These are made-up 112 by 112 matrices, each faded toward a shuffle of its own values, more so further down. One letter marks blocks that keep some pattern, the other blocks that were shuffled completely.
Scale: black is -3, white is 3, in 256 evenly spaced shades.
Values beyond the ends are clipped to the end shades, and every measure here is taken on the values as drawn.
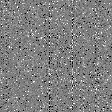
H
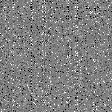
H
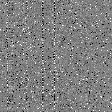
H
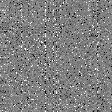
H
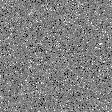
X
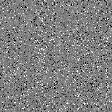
H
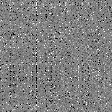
H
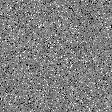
X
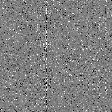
H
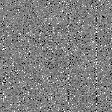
H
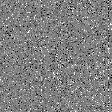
H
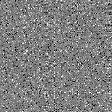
H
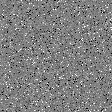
X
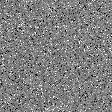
X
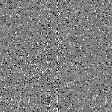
H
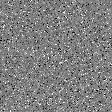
X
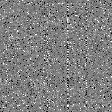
H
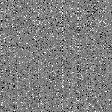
H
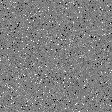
X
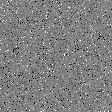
X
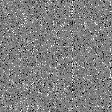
H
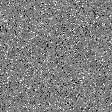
X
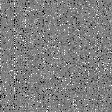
H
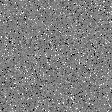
X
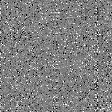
H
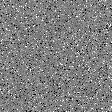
X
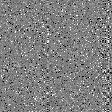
H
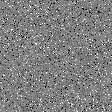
X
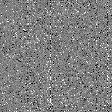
H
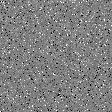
X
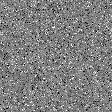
X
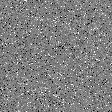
X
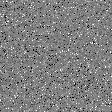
X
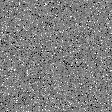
X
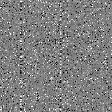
H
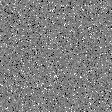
X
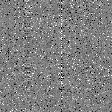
H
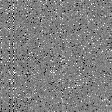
H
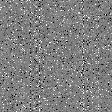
H
